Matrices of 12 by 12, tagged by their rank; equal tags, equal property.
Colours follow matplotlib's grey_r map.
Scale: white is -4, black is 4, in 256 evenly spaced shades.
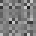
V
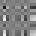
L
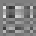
L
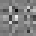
V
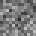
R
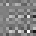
V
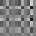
L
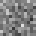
R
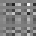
L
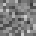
R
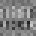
V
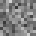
R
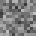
R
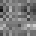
V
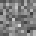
R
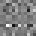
V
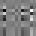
L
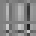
L
